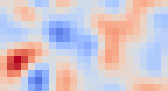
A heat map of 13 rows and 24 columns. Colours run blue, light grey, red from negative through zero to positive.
There is no overall slope. No lone cell stands out from its neighbours. No row or column stands out.
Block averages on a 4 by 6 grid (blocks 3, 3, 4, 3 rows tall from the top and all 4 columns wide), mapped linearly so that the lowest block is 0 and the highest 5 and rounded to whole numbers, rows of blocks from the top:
3 2 2 2 3 3 / 1 1 0 3 4 2 / 5 3 2 2 3 1 / 3 0 4 2 3 3
